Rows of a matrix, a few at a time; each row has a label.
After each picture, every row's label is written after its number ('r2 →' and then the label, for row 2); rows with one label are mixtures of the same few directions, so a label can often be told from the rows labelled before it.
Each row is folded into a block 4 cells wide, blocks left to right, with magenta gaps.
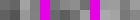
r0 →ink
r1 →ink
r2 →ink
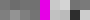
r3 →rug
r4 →ink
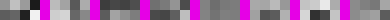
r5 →ink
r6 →ink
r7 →rug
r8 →ink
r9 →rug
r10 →rug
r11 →rug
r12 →ink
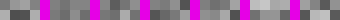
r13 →rug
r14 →ink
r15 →ink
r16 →ink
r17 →ink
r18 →rug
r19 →rug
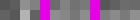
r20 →ink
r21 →rug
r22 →rug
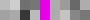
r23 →ink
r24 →ink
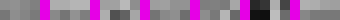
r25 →rug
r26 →rug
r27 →rug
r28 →rug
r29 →ink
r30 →ink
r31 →rug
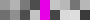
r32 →ink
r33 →rug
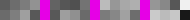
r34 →ink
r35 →rug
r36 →rug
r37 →ink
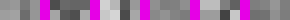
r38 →ink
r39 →rug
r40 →ink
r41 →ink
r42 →ink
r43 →ink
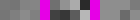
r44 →ink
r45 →ink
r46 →ink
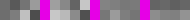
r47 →ink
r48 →ink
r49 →rug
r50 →rug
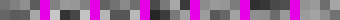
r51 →ink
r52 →rug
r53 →rug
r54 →ink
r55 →rug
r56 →rug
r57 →ink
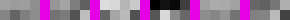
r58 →rug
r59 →ink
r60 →rug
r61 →rug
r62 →rug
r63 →ink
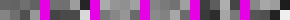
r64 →rug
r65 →ink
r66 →rug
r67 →ink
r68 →ink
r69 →ink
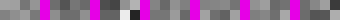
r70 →rug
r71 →rug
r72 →ink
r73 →ink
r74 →rug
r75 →ink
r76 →ink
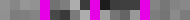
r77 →rug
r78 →ink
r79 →rug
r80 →ink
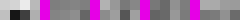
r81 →rug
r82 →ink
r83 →ink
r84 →ink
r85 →rug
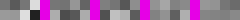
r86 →ink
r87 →rug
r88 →rug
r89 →ink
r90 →ink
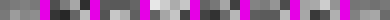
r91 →rug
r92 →ink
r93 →rug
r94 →rug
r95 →ink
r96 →ink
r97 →rug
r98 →rug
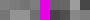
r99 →rug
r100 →ink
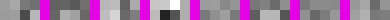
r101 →ink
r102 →rug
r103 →ink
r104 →rug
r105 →rug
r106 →rug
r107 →rug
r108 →ink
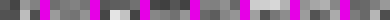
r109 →ink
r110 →rug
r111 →rug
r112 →rug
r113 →ink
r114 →rug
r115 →rug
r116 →ink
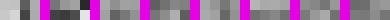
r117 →ink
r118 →ink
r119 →rug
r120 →ink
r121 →ink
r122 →rug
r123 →rug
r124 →ink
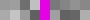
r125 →ink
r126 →rug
